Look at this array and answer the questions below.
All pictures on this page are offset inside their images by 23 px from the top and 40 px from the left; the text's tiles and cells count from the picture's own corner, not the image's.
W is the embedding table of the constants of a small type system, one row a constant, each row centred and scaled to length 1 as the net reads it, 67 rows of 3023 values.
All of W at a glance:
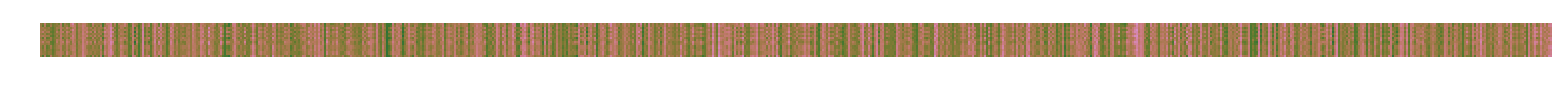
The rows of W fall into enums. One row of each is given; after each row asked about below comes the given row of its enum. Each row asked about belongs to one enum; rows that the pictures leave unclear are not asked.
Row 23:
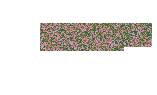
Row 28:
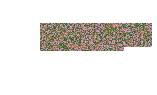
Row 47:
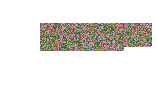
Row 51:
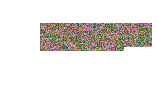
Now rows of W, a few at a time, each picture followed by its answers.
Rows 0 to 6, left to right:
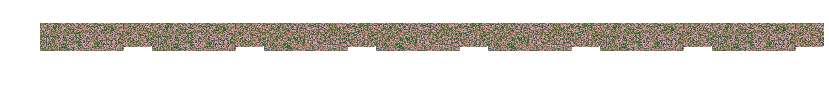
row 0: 47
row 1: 47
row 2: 28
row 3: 28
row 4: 28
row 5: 47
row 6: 47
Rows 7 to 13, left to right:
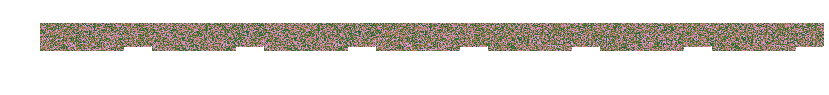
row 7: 51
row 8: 23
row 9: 23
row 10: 51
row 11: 28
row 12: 47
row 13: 28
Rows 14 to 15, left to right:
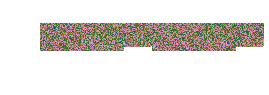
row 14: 28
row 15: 23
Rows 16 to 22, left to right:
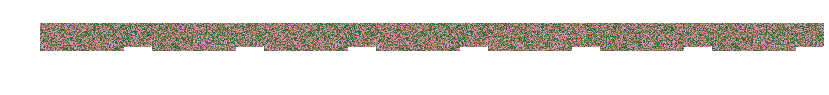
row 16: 23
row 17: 28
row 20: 51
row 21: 47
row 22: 28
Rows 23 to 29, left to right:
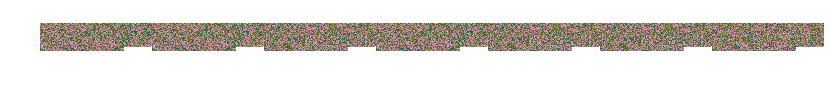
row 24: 23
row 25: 28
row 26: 23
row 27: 28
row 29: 51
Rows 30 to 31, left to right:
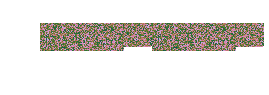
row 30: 47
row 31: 47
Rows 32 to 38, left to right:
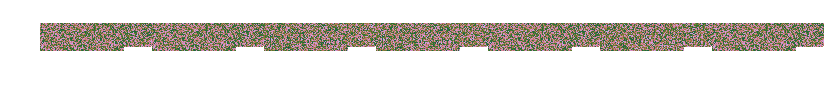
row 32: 23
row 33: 23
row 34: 47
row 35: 47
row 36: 23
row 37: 28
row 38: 23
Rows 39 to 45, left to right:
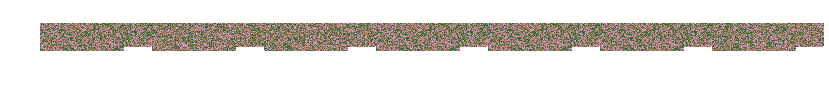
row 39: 23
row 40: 51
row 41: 28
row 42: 23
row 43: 23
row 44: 23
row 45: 47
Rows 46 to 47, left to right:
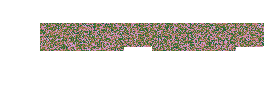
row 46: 51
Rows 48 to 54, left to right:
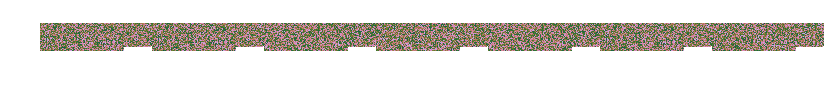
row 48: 47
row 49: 47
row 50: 23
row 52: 23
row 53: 47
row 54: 28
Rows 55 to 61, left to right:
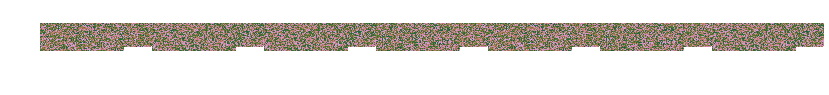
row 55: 51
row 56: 23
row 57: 23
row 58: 47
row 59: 51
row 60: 47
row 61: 23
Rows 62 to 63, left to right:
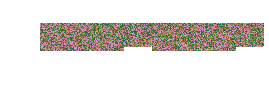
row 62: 23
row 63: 51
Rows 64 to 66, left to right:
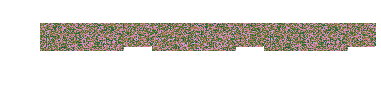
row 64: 47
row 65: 51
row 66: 47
